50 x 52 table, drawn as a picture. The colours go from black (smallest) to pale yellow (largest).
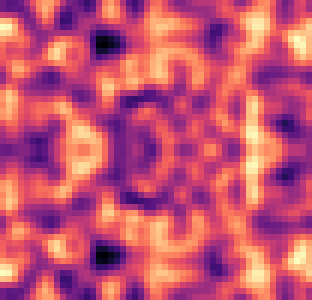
The top and bottom halves mirror each other. No overall slope runs across the table. The texture is blotchy. The histogram is bell-shaped. On average the colour sits 60% of the way up the scale. No single row or column stands out from its neighbours. There are no lone odd cells.
